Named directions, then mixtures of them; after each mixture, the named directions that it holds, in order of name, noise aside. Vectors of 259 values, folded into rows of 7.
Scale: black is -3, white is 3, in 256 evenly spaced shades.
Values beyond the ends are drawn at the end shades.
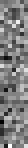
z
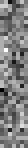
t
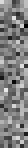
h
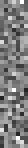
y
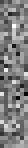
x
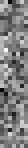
t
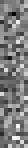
h, x, z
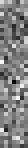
h, x, y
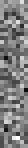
h, y, z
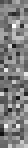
x, z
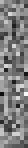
x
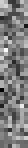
h, t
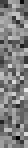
h, t, y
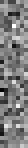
t, x, z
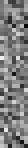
t, y, z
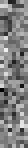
t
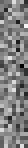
h, y, z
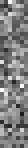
t, x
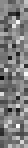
h, x, z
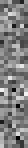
t, x, y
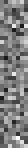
y, z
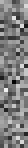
h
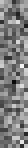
h, z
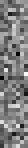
h, x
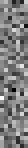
h, y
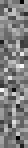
t, y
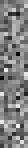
h, x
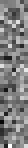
z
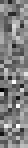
t, x, z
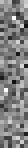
h
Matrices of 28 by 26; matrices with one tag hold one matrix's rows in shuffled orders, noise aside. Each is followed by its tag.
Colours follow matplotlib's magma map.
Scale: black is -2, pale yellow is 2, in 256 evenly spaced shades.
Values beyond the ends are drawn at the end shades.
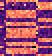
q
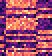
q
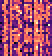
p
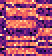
q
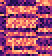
q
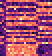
q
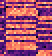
q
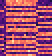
q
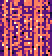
p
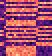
q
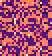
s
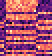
q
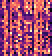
p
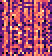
p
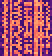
p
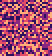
s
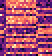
q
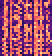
p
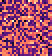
s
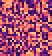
s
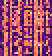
p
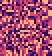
s
